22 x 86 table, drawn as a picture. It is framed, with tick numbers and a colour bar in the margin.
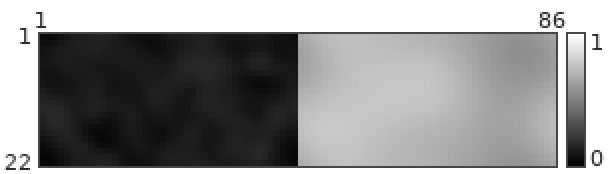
It is made of 1 by 2 panels. Panel 1,1: very low, blotchy, faint in contrast. Panel 1,2: high, smooth.
